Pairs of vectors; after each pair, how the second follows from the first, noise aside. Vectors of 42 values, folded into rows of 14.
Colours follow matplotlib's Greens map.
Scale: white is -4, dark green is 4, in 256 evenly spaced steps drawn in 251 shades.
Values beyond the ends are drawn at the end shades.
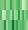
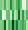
scaled up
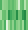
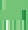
partly zeroed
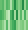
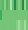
partly zeroed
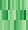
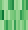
wrapped around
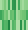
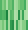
wrapped around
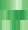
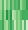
shuffled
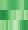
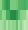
wrapped around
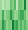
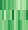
wrapped around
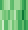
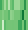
partly zeroed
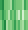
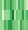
wrapped around
